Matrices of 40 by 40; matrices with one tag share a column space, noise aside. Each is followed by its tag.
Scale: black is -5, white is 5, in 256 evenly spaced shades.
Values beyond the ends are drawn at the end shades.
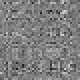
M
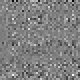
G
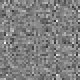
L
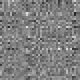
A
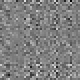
G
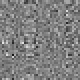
L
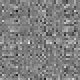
L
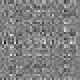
L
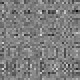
M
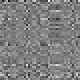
G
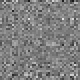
G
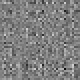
M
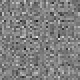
A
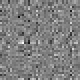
L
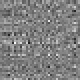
L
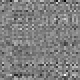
G
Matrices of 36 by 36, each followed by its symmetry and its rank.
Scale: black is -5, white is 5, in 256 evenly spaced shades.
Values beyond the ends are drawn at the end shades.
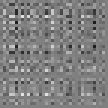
antisymmetric, rank two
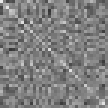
symmetric, rank five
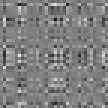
antisymmetric, rank two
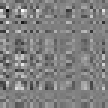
neither, rank two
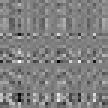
neither, rank two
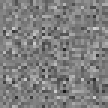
neither, rank five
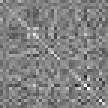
symmetric, rank five
